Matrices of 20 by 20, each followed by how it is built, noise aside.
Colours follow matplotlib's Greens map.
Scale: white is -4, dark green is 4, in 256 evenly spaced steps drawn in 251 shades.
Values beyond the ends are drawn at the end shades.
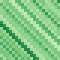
Toeplitz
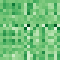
low rank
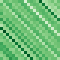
Toeplitz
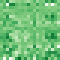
low rank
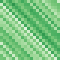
Toeplitz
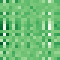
low rank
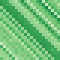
Toeplitz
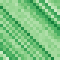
Toeplitz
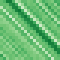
Toeplitz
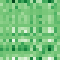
low rank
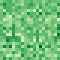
low rank
